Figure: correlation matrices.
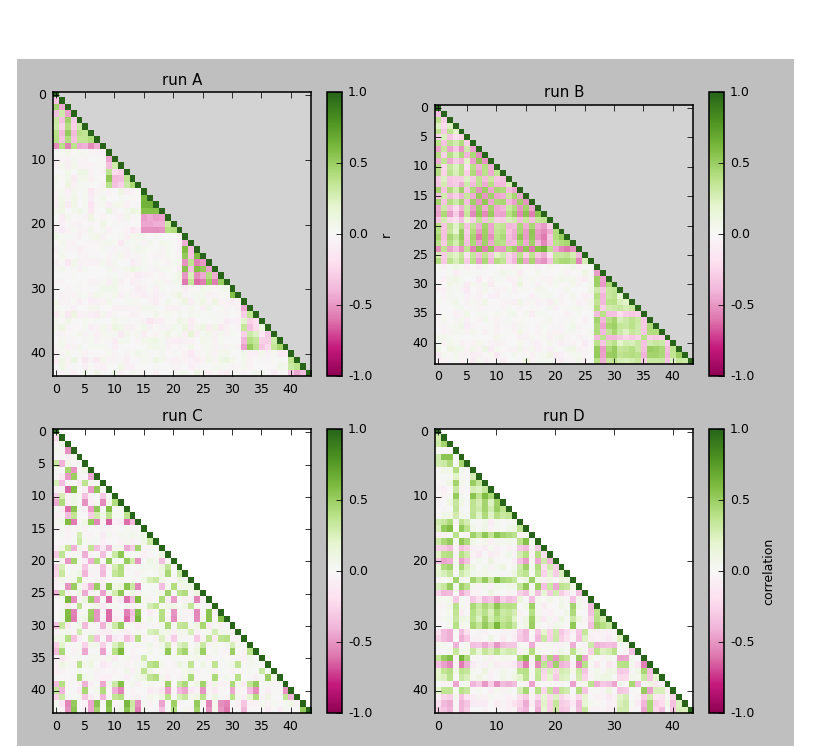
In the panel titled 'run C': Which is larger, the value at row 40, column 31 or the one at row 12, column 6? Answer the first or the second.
the first
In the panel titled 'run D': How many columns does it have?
44
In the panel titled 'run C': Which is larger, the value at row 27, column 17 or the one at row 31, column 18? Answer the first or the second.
the first
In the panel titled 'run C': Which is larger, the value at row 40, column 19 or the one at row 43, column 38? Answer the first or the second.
the second
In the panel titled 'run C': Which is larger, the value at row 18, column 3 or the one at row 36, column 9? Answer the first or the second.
the second
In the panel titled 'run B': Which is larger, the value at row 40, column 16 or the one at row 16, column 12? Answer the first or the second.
the first
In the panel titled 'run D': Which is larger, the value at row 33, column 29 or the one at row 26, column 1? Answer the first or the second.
the second
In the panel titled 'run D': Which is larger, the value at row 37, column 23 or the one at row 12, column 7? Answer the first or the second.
the second
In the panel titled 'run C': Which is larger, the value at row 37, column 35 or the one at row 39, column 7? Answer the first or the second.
the first
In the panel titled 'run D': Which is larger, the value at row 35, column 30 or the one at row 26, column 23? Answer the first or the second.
the first
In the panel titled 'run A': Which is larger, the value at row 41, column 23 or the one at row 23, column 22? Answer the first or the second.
the first
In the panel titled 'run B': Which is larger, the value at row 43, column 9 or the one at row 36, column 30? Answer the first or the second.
the second
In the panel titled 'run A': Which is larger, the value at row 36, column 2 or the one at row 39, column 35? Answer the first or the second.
the first
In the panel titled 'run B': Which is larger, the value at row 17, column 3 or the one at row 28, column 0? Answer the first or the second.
the second
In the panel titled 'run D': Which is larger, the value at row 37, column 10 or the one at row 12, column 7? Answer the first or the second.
the second
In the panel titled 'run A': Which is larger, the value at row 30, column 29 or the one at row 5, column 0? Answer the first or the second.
the second
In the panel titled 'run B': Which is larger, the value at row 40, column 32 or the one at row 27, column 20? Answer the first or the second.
the first
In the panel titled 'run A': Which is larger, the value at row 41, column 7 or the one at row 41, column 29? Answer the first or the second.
the second
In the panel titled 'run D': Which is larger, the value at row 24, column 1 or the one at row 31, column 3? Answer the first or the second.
the first
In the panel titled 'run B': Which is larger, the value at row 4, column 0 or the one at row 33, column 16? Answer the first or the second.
the first
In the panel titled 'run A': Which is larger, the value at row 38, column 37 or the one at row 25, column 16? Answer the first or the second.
the first
